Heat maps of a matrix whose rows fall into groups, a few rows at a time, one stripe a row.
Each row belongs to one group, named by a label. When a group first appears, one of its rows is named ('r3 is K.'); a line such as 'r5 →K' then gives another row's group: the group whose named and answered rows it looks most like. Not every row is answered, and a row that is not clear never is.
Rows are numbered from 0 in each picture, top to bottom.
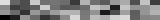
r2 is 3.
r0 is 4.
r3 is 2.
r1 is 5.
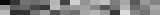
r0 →2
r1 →3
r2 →5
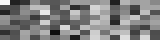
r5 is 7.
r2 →2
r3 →5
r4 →5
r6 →2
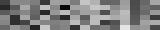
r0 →3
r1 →2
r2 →3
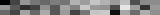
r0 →2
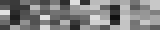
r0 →2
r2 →5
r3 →5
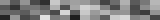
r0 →3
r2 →7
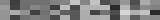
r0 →3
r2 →4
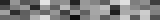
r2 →5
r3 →4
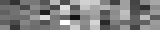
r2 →3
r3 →4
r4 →3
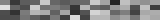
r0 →5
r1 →4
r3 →2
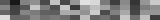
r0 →3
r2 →3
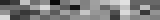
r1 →4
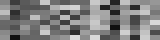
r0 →5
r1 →3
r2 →5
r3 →7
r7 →3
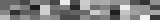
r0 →7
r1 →4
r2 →5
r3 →4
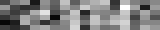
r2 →2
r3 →2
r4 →2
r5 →2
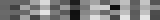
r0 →4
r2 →4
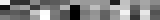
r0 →5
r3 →4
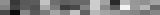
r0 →5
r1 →5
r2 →2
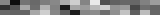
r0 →3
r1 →2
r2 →4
